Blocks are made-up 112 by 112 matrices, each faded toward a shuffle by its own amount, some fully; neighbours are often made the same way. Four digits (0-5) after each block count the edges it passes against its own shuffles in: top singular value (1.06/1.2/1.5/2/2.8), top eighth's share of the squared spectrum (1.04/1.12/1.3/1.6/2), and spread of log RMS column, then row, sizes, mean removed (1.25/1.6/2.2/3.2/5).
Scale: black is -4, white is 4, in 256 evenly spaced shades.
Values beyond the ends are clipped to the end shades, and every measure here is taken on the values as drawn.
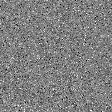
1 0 0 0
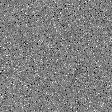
0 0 0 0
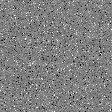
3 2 1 0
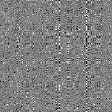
5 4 3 2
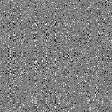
4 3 3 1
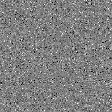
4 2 1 1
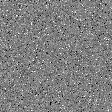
0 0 0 0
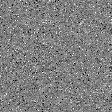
3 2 1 1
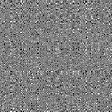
5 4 3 3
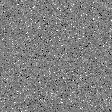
0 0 0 0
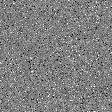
2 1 0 0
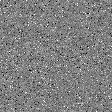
2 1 0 0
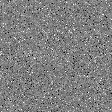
1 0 0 0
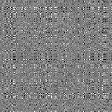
5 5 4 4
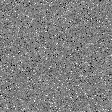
1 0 0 0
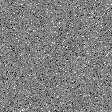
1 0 0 0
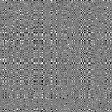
5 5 4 4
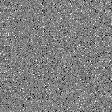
4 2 1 1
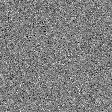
0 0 0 0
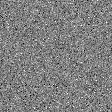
0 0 0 0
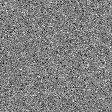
0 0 0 0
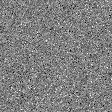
0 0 0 0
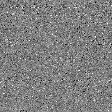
2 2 0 2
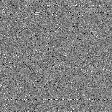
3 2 0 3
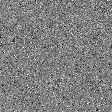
1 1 0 1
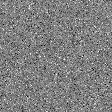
0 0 0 0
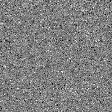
2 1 0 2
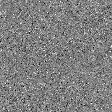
1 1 0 1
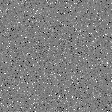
2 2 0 1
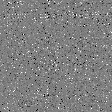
3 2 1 1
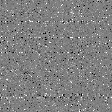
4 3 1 2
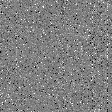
2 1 2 0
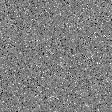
1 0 0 0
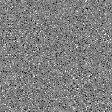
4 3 1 1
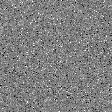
3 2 1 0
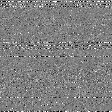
3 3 0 4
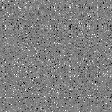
4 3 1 2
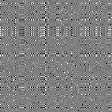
5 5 3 4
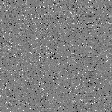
3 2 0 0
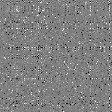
5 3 2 2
